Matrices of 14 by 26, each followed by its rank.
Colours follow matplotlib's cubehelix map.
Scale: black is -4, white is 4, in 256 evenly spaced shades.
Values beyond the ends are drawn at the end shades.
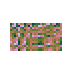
three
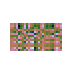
two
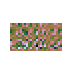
three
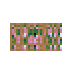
two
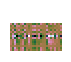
two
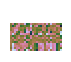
three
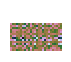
three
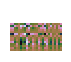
two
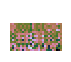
three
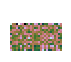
three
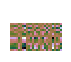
two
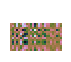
two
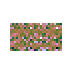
three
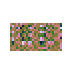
three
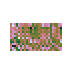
three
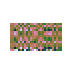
two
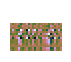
two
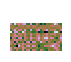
three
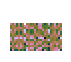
three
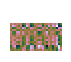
two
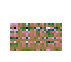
two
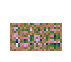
three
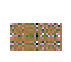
two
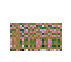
two
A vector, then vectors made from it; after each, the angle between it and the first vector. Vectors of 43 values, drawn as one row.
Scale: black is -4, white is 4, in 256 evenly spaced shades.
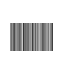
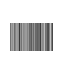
orthogonal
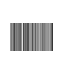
nearly parallel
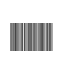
partly opposed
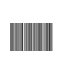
nearly opposite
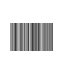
orthogonal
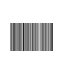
nearly parallel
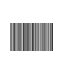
nearly parallel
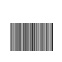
partly aligned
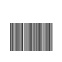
nearly opposite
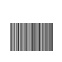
orthogonal
